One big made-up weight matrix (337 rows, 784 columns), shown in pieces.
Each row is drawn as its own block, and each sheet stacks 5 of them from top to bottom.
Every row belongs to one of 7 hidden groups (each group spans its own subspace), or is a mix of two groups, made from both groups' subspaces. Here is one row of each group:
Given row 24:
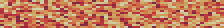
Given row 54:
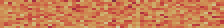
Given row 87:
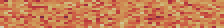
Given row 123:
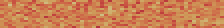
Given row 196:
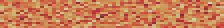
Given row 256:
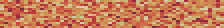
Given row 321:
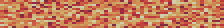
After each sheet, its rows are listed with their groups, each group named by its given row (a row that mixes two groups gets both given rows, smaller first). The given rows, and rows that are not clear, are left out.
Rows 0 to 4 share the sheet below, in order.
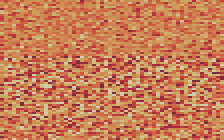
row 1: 24
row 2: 54
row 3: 123
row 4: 321
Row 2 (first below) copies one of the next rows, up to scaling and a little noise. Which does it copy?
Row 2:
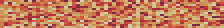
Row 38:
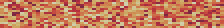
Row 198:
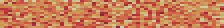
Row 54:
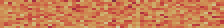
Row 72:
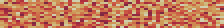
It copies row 54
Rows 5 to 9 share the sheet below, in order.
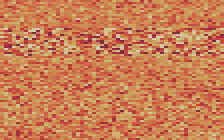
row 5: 24
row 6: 87
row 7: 87
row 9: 24
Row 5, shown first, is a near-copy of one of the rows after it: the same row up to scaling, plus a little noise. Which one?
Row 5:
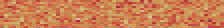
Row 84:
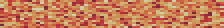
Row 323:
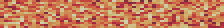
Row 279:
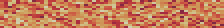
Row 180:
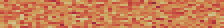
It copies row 323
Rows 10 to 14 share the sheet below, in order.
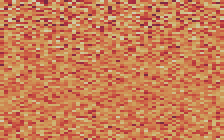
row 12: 256
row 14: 256
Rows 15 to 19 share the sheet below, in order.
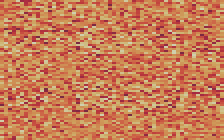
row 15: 256 and 321
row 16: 87
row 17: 196
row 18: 196
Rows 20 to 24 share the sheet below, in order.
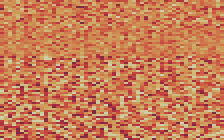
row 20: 256
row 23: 321
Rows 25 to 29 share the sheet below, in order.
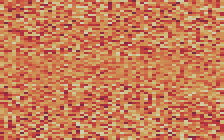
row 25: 256
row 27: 196
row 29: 196
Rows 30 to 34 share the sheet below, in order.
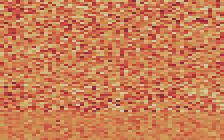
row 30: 256
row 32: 196 and 321
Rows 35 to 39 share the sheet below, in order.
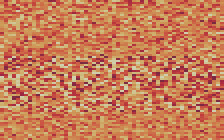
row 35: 24
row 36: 24
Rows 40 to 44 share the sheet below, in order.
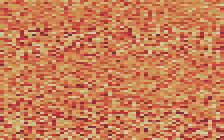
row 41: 321
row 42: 256
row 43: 24
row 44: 256
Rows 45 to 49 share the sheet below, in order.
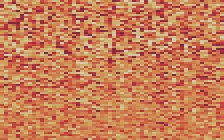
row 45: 24
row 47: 87 and 256
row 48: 87
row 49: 256
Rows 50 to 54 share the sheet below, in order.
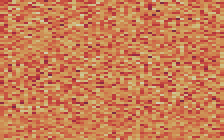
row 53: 24
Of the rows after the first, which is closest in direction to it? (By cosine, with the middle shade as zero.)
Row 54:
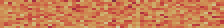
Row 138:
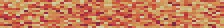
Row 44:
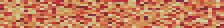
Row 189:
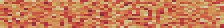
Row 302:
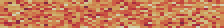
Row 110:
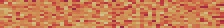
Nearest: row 110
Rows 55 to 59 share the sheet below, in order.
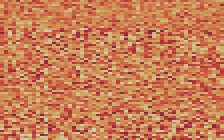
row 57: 196
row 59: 24
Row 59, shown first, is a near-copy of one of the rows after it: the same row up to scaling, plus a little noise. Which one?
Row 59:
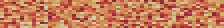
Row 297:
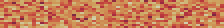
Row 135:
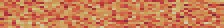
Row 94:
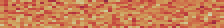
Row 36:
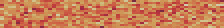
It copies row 297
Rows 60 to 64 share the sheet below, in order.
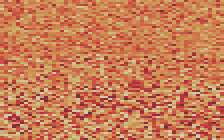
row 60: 256
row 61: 87
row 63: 196
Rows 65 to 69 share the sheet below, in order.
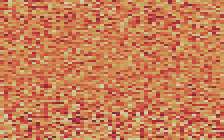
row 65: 87
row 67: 321
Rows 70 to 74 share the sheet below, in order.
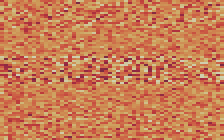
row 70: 196
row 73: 256
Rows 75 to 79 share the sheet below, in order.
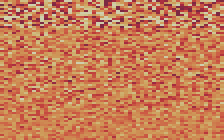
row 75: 87
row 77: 256
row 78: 321
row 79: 321
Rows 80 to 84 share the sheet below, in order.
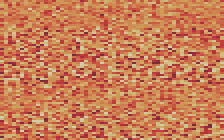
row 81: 196
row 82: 24
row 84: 24
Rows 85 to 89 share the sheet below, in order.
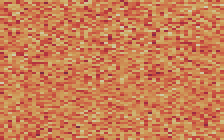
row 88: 256
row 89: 196
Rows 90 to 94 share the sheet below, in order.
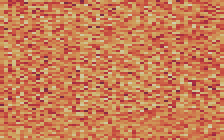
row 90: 87
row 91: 87
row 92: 196
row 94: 24
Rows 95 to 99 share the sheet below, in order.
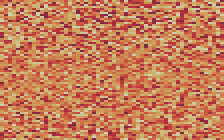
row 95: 196
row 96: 256
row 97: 87
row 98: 196
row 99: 321
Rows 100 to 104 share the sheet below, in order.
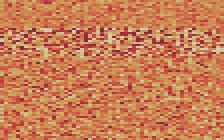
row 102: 321
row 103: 321
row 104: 256
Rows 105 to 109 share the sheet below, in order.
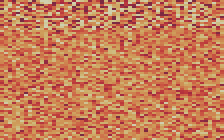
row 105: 123
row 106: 321
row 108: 87
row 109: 256
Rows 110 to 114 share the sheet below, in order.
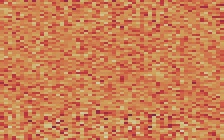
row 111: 196
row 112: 87
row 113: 87
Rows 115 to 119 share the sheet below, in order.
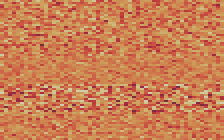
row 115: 321
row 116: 87
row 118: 256
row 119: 321
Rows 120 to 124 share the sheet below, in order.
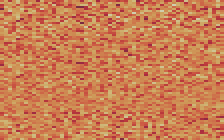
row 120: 256
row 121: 24
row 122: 256
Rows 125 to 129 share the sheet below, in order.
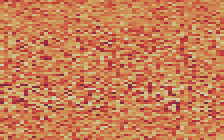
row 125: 87
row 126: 196
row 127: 123
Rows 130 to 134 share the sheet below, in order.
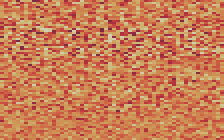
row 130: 24 and 321
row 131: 123
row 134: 256
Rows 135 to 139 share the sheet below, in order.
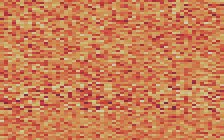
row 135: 24
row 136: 87
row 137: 87
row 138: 87
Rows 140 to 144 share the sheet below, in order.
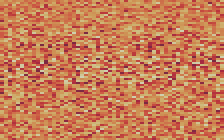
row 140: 196
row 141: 24 and 87
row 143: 256
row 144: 196
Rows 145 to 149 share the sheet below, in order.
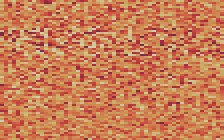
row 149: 256
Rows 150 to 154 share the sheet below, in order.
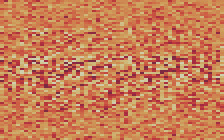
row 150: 87
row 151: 321
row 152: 321
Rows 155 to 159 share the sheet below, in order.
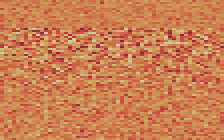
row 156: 321
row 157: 321
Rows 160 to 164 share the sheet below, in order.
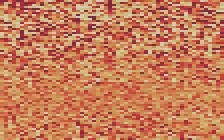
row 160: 87 and 256
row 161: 321
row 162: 87
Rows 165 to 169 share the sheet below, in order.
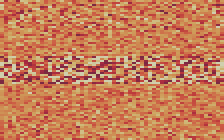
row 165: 24 and 256
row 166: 256
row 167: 196
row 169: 196
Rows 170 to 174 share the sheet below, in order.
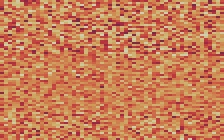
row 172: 24
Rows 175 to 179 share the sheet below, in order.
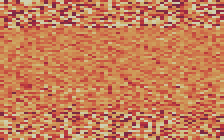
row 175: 256
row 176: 256
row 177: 24
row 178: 256
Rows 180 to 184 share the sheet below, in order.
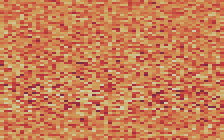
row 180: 24
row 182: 256
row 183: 87
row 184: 24
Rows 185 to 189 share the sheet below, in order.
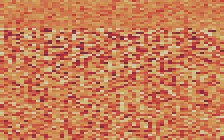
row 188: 87 and 321
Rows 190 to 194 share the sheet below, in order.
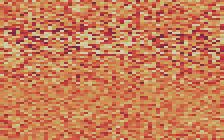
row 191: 87
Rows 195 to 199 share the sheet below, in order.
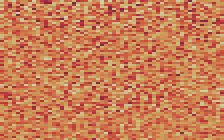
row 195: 123
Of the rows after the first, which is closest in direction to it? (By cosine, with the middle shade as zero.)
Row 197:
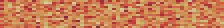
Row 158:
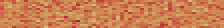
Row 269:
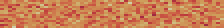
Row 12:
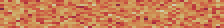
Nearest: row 158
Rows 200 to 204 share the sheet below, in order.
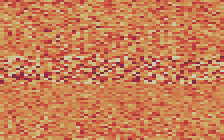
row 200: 87
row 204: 196
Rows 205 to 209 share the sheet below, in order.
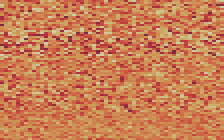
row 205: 24
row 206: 87
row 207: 87
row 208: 24
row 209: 87
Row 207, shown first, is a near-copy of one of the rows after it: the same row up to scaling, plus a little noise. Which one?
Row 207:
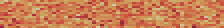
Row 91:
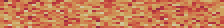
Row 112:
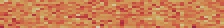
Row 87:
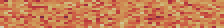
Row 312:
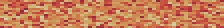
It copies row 112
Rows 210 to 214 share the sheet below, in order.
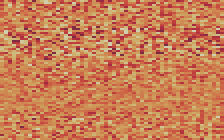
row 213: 321
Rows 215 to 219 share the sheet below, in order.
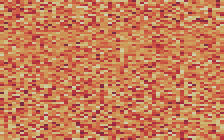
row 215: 256
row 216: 87
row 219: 196
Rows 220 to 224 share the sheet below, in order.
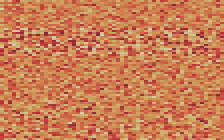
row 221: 321
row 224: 321
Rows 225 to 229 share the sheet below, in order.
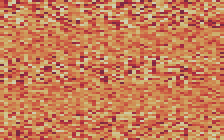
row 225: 24
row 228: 87
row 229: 24
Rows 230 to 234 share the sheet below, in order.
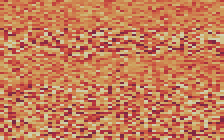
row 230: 87
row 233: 256
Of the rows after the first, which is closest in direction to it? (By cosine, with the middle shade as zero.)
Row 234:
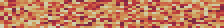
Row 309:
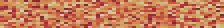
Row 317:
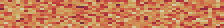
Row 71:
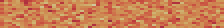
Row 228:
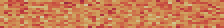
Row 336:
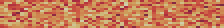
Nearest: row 309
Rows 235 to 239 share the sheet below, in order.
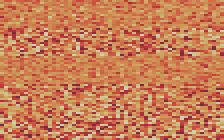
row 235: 24
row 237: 87 and 321
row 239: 196
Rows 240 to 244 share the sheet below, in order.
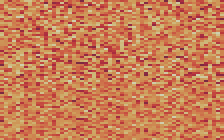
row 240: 87 and 256
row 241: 321
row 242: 256
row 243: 256
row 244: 256
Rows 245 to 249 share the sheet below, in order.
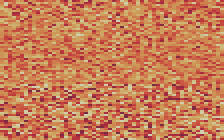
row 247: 87
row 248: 321
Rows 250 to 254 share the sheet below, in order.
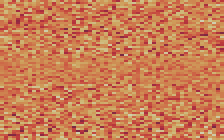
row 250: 24
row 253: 321
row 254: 24
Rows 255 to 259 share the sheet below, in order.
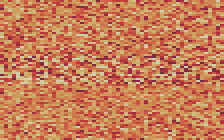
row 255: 256
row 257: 24
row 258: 256
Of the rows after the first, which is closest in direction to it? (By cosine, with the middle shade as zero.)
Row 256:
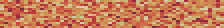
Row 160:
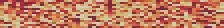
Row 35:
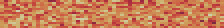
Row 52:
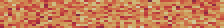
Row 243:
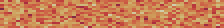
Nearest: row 160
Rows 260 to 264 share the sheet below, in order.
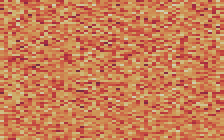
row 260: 256
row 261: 196
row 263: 256
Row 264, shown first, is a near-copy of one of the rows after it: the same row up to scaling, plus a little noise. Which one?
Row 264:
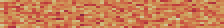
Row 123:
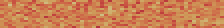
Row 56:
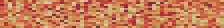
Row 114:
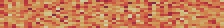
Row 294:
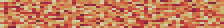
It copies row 294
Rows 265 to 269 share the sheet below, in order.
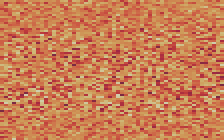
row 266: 24 and 256
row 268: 87
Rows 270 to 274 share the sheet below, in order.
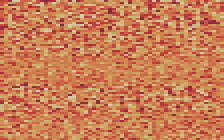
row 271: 123
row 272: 24
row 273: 321
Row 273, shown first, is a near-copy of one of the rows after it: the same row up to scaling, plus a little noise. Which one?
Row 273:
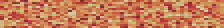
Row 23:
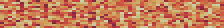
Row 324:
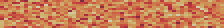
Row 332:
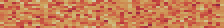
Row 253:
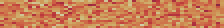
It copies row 324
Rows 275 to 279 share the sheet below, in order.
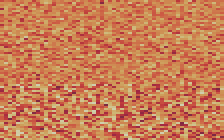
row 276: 87
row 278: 321
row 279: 24
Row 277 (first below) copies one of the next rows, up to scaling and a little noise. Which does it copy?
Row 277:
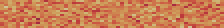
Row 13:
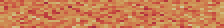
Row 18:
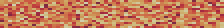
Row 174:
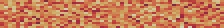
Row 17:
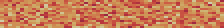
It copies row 174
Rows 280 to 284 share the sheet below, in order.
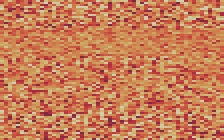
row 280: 256
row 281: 87
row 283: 87
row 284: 123
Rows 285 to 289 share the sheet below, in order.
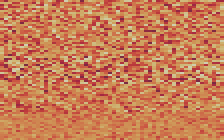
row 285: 87 and 321
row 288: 24
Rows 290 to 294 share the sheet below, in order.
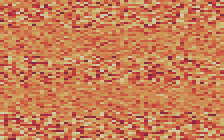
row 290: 196
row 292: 87
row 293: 256
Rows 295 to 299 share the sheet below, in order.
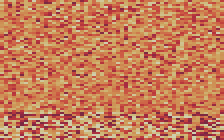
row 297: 24
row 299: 87
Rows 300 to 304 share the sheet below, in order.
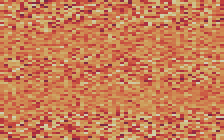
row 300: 321
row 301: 123
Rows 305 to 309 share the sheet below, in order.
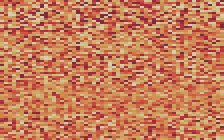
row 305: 196
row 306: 87
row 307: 123
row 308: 24 and 321
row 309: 87 and 196
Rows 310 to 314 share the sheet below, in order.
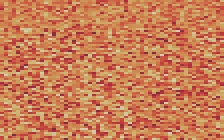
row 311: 256
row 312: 87
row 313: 87
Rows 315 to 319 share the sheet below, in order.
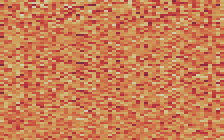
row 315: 321
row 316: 256
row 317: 256
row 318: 256
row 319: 256
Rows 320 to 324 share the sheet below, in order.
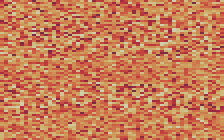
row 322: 87
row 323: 24
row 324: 321
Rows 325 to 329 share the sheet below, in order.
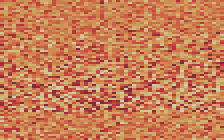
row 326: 24
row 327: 196
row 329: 87 and 256
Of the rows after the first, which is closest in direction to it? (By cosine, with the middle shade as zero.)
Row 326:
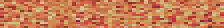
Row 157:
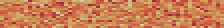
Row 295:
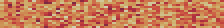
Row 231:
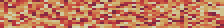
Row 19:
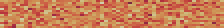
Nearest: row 231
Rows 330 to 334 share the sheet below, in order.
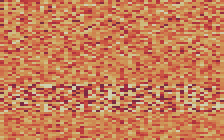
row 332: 321
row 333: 123
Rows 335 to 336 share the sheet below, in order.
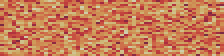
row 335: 24
